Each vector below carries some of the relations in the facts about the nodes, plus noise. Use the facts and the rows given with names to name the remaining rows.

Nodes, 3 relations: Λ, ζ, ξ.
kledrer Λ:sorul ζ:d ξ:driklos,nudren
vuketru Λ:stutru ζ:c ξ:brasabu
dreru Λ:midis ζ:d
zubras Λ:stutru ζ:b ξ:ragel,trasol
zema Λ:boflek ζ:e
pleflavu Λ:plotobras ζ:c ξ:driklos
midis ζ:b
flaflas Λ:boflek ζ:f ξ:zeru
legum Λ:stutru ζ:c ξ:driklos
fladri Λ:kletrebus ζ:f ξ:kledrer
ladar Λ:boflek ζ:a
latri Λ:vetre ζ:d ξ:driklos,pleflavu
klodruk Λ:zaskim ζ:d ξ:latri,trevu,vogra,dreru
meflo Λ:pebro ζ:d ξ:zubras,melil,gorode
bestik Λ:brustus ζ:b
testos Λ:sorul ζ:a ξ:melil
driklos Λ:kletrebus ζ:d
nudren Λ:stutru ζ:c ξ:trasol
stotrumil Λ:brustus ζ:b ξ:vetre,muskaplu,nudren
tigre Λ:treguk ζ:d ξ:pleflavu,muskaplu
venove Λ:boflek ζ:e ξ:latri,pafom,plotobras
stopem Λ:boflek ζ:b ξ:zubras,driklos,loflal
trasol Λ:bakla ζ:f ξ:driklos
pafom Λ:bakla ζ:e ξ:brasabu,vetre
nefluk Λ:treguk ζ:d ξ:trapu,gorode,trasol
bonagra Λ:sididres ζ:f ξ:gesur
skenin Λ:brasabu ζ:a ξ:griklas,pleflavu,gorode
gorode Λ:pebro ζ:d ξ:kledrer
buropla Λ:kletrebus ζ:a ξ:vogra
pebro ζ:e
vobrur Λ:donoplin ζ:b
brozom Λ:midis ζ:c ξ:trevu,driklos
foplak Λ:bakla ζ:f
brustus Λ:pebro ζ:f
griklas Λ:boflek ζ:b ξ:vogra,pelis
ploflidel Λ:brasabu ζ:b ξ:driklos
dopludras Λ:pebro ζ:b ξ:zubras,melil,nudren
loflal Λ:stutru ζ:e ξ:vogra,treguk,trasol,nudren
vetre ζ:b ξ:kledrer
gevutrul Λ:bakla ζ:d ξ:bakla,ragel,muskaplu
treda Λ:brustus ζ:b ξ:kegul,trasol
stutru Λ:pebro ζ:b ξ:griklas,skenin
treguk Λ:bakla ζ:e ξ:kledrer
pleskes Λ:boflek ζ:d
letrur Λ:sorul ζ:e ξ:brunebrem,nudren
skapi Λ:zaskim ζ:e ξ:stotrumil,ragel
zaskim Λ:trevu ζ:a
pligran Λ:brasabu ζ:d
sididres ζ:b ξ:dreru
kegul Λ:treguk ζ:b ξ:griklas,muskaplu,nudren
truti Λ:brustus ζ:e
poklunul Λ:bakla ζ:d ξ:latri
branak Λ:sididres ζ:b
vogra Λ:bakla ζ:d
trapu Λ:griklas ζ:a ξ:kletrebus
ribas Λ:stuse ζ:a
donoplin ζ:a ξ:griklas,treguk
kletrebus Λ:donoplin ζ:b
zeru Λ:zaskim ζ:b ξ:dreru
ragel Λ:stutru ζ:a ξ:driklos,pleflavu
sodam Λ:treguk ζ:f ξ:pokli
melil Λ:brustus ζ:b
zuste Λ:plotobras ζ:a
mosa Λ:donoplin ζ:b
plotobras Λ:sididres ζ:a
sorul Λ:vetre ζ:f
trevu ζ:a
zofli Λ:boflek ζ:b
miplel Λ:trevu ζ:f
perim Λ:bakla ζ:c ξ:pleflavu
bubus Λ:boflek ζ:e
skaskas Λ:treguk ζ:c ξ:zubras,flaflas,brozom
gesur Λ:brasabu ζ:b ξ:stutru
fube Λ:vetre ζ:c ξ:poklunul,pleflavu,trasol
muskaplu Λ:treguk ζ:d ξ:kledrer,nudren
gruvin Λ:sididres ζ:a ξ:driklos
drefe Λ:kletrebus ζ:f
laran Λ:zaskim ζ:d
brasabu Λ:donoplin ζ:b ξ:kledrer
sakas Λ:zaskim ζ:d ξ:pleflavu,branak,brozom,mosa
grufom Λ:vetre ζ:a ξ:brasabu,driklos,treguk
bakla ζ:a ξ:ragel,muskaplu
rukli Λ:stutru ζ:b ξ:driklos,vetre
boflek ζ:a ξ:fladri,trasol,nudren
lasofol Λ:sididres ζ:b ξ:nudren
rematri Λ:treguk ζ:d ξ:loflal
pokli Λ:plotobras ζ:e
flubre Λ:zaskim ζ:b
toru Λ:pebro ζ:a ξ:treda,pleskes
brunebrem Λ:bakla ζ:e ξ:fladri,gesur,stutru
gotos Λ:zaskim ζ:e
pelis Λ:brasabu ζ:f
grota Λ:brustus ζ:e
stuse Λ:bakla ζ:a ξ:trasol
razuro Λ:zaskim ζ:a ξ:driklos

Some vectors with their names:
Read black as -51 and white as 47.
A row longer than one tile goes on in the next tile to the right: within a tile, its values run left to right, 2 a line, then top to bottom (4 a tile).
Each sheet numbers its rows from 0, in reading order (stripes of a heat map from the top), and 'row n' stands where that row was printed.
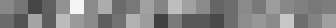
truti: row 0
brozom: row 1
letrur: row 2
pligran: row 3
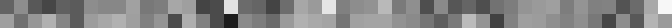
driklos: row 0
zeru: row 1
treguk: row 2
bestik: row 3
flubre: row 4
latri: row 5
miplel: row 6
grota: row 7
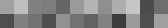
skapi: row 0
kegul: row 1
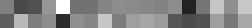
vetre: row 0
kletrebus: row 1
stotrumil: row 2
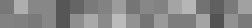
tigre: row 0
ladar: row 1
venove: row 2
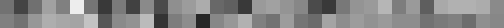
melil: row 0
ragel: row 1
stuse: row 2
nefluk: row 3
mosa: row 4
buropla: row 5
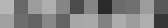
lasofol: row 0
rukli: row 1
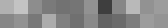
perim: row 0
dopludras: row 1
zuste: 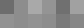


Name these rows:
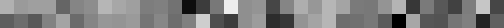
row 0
fube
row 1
sodam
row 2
gorode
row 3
treda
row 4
muskaplu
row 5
kledrer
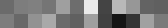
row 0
grufom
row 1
nudren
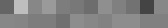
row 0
poklunul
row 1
sakas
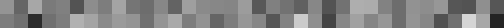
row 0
boflek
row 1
testos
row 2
pleskes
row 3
gruvin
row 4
ribas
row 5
pleflavu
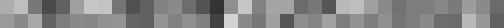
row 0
gotos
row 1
brunebrem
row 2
pebro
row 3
bakla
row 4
skaskas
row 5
stopem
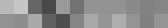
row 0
pafom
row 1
pelis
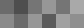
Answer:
meflo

